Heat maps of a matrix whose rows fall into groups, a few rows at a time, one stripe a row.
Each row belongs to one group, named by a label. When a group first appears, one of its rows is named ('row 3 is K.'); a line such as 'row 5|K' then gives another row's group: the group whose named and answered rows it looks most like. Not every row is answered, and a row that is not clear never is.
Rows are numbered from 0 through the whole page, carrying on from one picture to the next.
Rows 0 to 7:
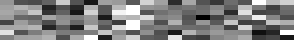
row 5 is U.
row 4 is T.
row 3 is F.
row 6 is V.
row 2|U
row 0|F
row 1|U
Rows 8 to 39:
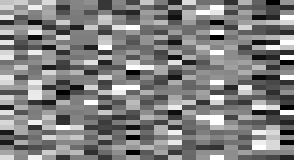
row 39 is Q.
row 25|U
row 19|V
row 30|V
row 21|U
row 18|Q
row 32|Q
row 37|F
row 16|V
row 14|Q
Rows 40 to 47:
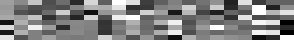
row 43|U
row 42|F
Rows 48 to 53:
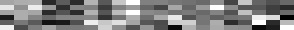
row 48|U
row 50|U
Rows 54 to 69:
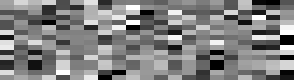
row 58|T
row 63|V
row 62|Q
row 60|V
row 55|U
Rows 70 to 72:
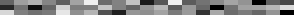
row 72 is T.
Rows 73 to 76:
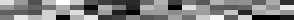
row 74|F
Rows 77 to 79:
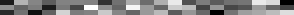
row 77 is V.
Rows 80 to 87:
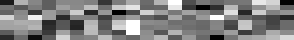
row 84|U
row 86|T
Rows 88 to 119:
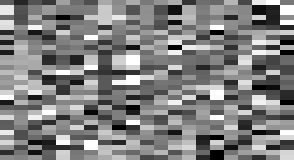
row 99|U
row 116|T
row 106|Q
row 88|F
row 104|U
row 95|T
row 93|Q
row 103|U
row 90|V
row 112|T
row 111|Q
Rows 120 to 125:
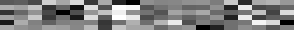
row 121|U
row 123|U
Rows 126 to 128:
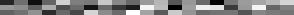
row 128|T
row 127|F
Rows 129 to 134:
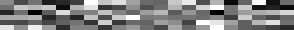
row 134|Q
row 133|F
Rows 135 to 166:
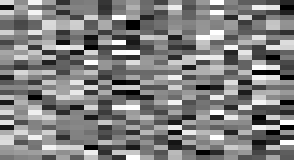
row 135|Q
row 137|Q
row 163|V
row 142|F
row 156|U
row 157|Q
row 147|T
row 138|U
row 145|U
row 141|Q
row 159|V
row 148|F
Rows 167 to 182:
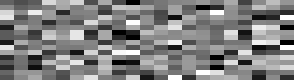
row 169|Q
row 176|V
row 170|V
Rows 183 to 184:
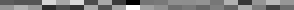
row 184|U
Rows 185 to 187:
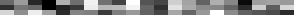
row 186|T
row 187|Q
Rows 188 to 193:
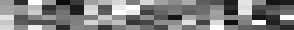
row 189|U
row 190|U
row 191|V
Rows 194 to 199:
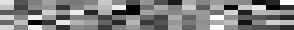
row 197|Q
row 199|Q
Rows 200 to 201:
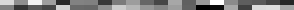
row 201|F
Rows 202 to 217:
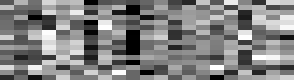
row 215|Q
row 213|F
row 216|U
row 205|T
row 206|F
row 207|F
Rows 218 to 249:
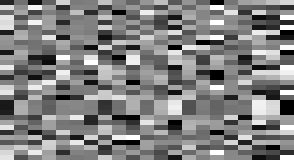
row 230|T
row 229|T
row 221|V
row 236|V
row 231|V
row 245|U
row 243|V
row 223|V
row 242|F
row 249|V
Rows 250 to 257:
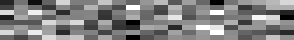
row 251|T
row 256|Q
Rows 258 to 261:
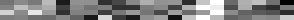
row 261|F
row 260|Q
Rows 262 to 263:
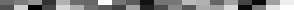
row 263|T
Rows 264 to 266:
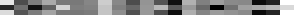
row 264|V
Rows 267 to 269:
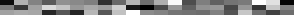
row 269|U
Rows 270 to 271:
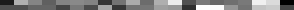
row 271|F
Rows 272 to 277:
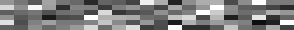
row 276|V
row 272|F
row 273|Q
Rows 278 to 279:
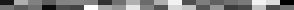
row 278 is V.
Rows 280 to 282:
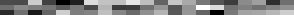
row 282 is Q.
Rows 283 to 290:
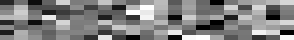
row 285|U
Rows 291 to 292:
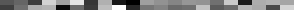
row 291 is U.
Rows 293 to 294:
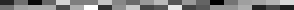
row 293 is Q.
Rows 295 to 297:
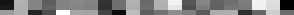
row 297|T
